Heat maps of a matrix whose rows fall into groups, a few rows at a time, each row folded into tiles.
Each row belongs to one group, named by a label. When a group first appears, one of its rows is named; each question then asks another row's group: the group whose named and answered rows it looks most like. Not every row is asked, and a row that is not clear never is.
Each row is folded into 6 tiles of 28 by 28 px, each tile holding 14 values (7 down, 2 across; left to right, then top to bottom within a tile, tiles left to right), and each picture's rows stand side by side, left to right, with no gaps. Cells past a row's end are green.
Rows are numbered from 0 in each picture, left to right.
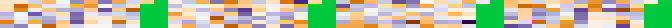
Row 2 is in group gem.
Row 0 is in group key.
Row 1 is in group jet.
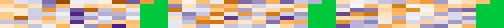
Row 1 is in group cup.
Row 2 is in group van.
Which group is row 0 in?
jet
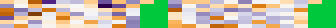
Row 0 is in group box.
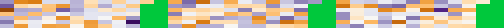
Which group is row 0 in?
box
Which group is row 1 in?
cup
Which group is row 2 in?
key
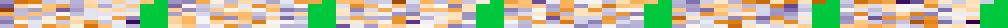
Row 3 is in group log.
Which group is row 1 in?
van
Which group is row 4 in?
van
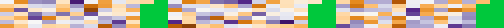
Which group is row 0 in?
gem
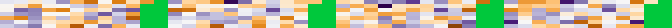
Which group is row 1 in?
key
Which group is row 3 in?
key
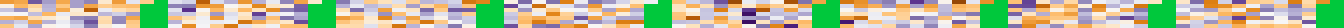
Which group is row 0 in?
log
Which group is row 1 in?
van
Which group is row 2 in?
van
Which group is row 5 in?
log
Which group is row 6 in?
cup
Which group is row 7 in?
van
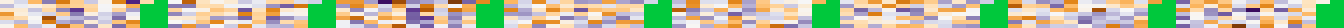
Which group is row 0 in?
jet
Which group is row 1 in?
cup
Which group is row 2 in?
log
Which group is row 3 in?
cup
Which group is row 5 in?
box
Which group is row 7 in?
key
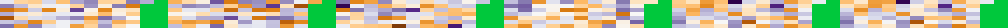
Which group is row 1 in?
cup
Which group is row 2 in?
gem
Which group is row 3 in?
van
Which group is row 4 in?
key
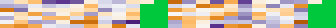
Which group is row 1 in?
cup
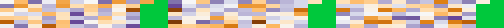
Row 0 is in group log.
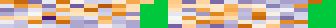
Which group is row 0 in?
log
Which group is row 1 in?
cup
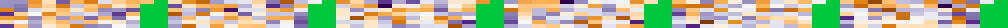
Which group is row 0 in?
van
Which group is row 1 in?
box
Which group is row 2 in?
log
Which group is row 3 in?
key
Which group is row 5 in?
box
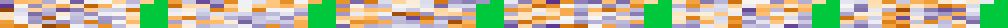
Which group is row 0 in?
gem
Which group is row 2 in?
cup
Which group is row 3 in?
cup
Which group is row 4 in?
log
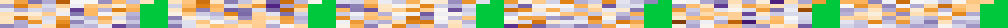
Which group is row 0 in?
log
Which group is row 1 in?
key
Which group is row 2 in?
van
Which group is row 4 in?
log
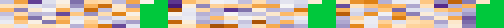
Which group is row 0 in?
gem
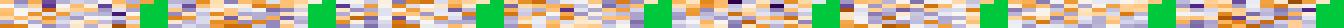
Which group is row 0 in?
jet
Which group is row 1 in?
van
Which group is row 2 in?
van
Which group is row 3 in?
box
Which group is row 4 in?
key
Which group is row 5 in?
gem
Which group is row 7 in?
van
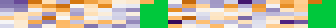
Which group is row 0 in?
van
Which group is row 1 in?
log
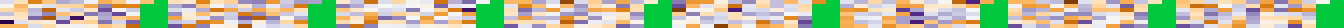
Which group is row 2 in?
cup
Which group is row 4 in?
box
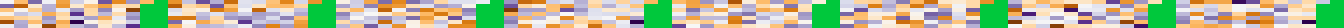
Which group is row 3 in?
box
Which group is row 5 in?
van
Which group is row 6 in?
box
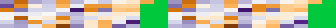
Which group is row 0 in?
log
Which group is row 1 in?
log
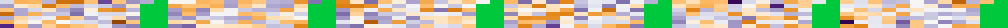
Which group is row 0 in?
box
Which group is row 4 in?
key
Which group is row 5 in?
jet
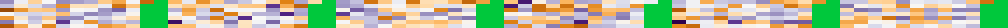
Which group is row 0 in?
jet
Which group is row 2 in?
van
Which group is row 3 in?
cup
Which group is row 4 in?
jet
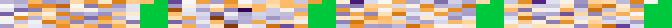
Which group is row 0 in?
van
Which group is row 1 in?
jet
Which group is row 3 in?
gem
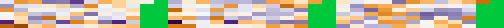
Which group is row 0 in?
gem
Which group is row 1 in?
jet
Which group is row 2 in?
van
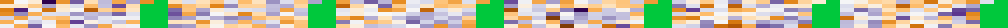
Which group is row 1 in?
key
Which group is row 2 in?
jet
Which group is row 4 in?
van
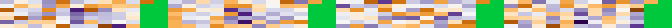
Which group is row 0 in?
jet
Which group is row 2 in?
cup
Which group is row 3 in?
log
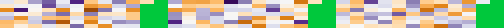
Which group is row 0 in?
gem
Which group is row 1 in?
key
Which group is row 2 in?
gem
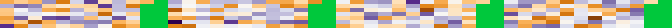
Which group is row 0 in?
cup
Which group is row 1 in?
jet
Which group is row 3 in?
cup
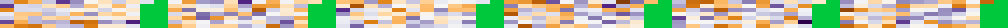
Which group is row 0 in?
gem
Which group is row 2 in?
log
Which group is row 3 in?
box
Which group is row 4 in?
box
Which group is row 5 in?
jet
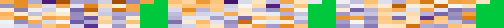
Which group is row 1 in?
key
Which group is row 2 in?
van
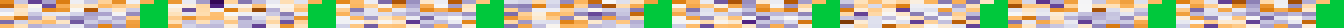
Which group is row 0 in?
jet
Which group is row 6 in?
jet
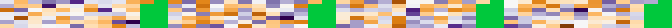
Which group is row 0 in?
log
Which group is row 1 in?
cup
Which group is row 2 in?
log
